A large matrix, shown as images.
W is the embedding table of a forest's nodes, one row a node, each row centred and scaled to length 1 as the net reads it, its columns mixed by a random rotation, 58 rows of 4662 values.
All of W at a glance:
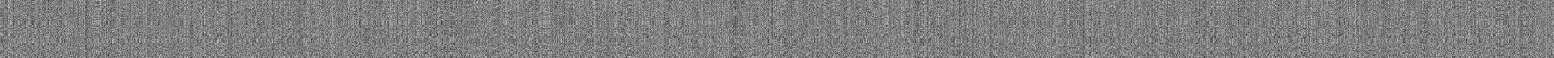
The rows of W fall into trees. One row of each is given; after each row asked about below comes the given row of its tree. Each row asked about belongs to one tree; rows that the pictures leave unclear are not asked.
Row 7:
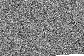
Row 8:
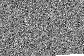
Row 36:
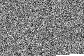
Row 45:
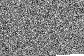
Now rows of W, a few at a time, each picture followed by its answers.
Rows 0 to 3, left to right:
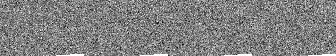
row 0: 8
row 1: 7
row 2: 7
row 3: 7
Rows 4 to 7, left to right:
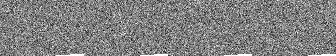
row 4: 8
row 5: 36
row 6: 7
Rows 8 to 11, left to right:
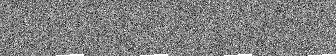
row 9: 8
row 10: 36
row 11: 8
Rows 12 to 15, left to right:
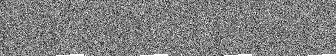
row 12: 45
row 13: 45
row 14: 36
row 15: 45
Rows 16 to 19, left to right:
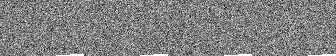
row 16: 8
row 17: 7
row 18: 8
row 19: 36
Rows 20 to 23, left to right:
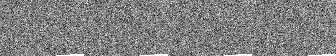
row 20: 8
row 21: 8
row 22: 8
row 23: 8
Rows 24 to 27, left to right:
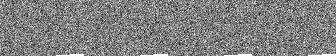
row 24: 8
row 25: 7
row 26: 7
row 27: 8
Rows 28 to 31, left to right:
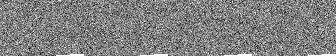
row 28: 36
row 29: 45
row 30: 7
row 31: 45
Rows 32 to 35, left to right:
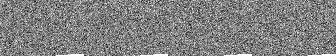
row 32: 8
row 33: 7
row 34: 7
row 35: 7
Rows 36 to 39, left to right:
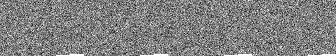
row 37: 36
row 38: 45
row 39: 45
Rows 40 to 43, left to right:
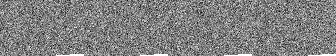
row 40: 45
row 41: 45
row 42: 45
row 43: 8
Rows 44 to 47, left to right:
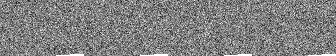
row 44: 8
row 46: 36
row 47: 7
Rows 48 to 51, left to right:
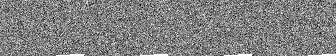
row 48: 7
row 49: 8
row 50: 36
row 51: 8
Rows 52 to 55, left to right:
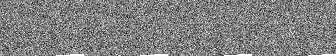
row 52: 45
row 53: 45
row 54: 36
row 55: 36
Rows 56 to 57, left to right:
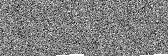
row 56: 7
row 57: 7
